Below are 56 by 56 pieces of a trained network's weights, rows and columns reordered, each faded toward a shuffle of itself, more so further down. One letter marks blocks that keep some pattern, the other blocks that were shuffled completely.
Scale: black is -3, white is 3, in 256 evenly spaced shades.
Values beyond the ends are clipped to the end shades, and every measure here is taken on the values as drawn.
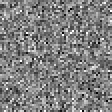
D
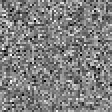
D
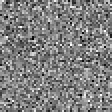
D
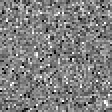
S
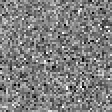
S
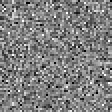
S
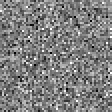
S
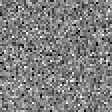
S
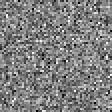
S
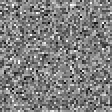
S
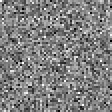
S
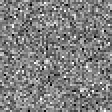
S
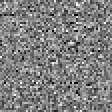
D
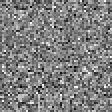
D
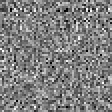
D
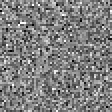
S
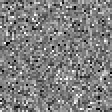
S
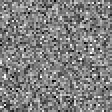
S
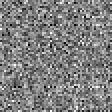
D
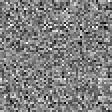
D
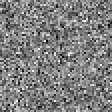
S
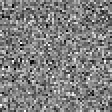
D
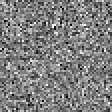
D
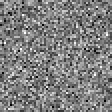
S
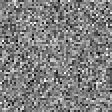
D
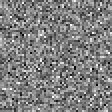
S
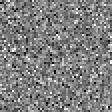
S
